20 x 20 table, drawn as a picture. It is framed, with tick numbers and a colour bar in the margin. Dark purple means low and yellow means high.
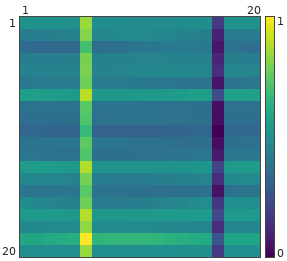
Histogram: heavy tails on both sides. Ninth with the highest average: bottom left. Odd lines: columns 6 and 17. Ninth with the lowest average: middle right.
